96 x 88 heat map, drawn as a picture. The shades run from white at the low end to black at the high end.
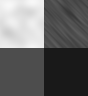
It is made of 2 by 2 panels. Panel 1,1: very low, smooth, faint in contrast. Panel 1,2: high, slanting down to the right, faint in contrast. Panel 2,1: high, flat. Panel 2,2: very high, flat.
